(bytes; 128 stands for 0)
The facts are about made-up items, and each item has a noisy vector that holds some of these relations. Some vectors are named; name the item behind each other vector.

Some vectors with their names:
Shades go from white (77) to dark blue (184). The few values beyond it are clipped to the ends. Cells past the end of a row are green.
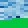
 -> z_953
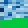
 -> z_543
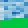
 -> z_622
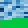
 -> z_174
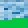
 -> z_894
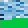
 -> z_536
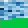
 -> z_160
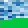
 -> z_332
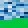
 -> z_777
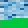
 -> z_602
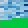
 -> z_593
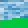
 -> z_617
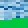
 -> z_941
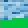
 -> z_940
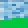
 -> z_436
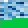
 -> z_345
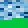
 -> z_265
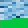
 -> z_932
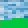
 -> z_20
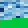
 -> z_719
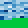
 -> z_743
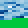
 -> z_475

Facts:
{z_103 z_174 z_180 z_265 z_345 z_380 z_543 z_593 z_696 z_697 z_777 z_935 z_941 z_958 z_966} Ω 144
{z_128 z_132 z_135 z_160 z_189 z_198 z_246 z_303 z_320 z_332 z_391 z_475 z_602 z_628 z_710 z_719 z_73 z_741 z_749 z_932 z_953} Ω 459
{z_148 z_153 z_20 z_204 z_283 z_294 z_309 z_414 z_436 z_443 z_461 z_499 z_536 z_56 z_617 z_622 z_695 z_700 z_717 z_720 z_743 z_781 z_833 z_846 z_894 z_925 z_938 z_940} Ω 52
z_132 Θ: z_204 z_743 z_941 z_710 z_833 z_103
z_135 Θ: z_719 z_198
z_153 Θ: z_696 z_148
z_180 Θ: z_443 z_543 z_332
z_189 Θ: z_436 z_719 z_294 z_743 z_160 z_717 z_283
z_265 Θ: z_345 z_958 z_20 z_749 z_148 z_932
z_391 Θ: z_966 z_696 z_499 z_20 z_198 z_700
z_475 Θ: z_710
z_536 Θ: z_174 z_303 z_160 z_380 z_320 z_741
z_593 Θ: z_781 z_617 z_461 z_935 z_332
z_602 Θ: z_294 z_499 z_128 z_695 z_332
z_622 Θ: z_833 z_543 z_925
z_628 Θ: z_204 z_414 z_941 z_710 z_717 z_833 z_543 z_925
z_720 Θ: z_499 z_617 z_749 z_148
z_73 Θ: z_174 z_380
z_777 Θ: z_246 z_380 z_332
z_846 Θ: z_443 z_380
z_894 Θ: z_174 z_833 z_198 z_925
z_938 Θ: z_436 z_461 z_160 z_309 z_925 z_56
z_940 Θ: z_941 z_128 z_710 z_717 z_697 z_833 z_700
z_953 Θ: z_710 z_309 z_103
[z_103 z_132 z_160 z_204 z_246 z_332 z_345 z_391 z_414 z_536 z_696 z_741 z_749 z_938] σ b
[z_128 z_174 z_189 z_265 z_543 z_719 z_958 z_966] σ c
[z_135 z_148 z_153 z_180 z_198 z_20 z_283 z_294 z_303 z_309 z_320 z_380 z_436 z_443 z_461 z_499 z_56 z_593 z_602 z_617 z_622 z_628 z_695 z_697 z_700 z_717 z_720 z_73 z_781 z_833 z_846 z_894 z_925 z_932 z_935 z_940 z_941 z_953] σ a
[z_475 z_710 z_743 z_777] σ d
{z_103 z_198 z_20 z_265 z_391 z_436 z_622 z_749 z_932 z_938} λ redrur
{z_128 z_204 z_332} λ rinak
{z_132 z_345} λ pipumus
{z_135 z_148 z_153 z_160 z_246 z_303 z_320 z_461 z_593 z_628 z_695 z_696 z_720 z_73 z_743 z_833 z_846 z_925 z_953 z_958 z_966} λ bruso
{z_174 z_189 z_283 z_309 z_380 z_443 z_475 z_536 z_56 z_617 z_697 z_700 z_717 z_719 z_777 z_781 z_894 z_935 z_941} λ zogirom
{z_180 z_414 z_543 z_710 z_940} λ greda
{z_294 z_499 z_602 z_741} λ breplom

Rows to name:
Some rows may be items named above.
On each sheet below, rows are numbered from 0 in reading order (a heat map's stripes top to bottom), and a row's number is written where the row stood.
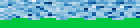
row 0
z_135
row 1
z_345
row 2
z_846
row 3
z_958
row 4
z_958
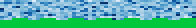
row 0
z_966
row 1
z_749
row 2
z_935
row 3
z_103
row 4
z_938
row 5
z_941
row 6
z_265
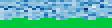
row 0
z_697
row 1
z_380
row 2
z_695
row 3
z_189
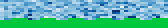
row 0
z_622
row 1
z_414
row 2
z_73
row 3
z_246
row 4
z_710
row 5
z_73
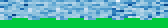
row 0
z_602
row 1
z_461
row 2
z_20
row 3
z_20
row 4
z_246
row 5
z_180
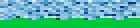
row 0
z_135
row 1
z_391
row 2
z_204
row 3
z_132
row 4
z_696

